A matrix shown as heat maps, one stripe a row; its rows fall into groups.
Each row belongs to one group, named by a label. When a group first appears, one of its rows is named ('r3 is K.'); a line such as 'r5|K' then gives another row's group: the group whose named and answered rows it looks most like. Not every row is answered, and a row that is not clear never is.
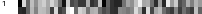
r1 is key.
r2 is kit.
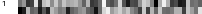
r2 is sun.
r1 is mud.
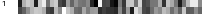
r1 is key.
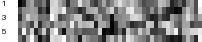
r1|sun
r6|sun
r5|key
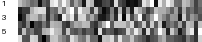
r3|kit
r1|mud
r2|kit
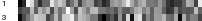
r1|sun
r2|kit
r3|kit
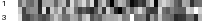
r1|mud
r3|sun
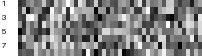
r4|key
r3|sun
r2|mud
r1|kit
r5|sun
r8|mud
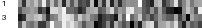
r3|kit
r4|mud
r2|sun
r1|key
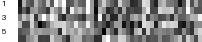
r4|mud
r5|kit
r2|mud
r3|key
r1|mud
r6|sun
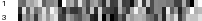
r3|key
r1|kit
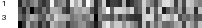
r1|mud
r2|sun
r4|sun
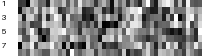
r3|key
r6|sun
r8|mud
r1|mud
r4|key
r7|key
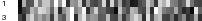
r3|kit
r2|kit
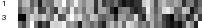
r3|kit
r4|sun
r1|mud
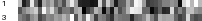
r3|mud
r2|key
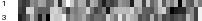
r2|sun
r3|sun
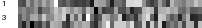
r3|mud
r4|sun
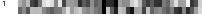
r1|key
